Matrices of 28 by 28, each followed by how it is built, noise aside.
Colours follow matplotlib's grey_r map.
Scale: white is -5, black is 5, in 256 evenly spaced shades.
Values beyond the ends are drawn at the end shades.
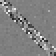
banded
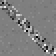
banded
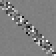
banded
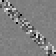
banded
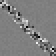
banded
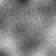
smooth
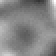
smooth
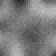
smooth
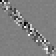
banded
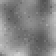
smooth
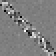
banded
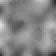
smooth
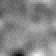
smooth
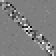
banded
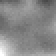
smooth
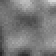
smooth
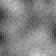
smooth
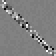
banded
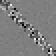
banded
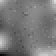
smooth
